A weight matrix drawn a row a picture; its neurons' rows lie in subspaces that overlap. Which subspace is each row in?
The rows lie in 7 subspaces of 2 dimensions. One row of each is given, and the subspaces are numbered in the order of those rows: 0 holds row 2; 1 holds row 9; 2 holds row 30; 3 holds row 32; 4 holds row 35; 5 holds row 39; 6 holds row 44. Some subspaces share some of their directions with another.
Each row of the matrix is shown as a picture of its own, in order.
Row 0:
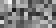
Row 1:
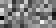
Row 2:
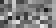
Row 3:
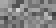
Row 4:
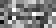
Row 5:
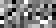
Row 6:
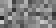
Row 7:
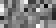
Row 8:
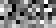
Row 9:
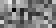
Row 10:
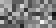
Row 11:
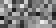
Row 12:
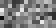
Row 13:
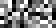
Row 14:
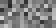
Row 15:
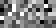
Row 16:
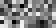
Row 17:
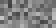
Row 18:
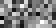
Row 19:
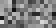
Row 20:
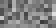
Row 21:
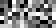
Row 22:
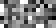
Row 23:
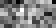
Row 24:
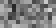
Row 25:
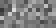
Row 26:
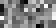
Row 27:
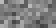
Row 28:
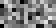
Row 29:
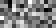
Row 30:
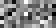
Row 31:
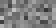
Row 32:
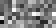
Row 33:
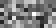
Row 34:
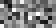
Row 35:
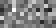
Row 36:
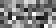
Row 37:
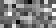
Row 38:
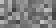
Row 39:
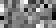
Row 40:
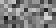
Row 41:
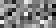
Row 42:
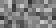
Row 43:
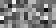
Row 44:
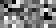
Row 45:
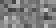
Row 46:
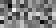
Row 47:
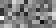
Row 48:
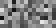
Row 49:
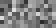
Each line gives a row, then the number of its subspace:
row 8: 4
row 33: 3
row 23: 1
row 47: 1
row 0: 1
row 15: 4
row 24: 4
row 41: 2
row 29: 2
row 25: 4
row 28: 5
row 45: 6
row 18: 0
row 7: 5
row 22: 5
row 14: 3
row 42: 2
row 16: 0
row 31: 6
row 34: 5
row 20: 0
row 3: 6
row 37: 2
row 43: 6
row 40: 6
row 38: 0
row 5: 2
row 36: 3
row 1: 1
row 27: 0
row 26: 5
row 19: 3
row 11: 0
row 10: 6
